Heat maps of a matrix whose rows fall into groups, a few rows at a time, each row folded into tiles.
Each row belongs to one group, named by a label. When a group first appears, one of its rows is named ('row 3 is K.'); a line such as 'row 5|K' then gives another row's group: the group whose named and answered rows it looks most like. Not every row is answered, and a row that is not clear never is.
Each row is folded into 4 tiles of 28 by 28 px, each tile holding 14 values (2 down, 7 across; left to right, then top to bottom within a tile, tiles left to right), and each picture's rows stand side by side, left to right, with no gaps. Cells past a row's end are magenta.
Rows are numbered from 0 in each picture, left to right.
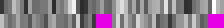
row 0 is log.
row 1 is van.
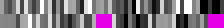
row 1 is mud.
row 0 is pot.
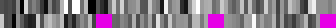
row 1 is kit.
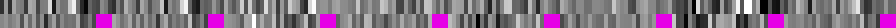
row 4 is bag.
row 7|log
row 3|van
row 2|pot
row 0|log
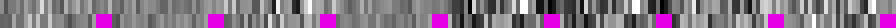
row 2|kit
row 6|van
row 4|mud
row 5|mud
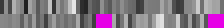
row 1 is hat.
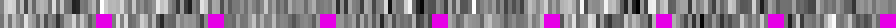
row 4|kit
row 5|van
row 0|van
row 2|pot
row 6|bag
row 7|hat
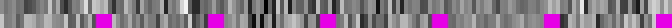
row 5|van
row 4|van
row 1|log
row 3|bag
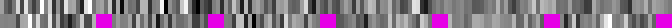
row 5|hat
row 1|log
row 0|pot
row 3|bag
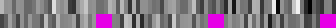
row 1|bag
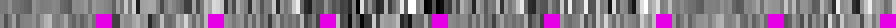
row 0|hat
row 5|kit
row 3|mud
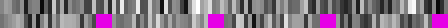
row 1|kit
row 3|mud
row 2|bag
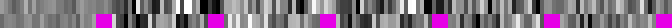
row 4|bag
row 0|kit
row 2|van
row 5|bag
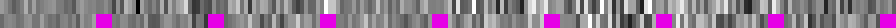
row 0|kit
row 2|van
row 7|bag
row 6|van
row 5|pot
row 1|log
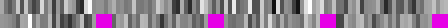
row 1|van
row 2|kit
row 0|pot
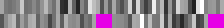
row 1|pot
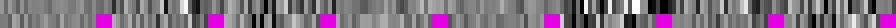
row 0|bag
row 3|hat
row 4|kit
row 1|log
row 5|mud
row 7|bag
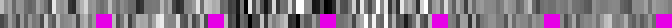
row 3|pot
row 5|hat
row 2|mud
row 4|bag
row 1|hat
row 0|kit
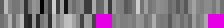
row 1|kit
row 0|bag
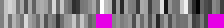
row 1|log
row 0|van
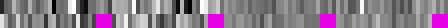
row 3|kit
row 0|log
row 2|bag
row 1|van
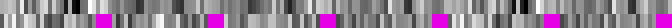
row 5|kit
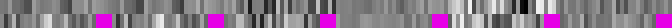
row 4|van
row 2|bag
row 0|hat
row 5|bag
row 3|hat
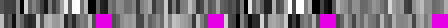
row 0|mud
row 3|kit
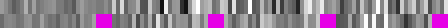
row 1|kit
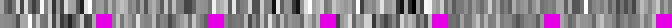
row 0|pot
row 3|van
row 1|van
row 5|kit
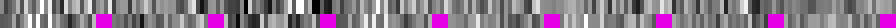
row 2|mud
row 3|pot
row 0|pot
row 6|log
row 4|pot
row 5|van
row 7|hat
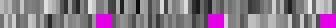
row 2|hat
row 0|van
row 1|log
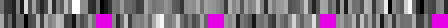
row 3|log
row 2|bag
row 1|hat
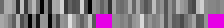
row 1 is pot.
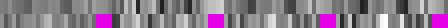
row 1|van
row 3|hat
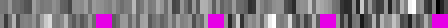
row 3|mud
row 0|hat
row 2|hat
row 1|van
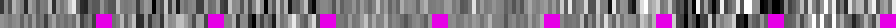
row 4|kit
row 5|kit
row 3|pot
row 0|log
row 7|pot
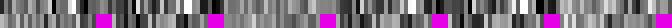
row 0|log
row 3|mud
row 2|pot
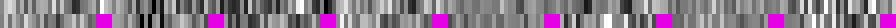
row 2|mud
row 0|van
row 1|bag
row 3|van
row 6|pot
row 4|kit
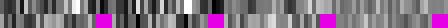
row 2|hat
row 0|mud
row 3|pot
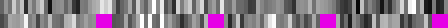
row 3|mud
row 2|hat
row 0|van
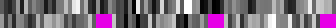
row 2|hat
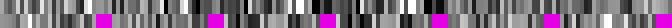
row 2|mud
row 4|bag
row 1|log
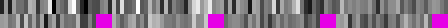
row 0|log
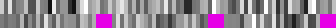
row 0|kit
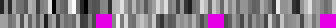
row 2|kit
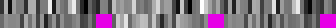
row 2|log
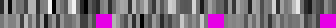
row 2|log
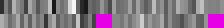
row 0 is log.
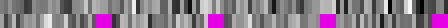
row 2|van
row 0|hat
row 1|van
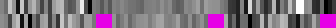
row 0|bag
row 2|mud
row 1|hat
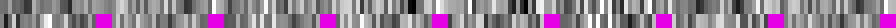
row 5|pot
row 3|van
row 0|hat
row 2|pot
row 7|van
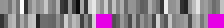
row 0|van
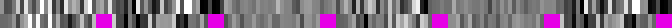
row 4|bag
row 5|mud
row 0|pot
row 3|bag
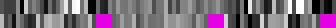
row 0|mud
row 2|mud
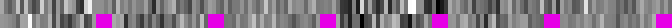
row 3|mud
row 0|pot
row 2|pot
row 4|bag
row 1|bag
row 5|kit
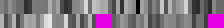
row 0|hat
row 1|log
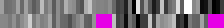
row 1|mud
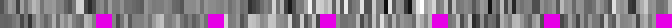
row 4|bag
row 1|hat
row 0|bag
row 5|kit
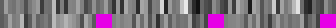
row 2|log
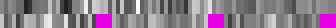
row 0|hat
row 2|hat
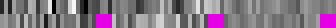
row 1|hat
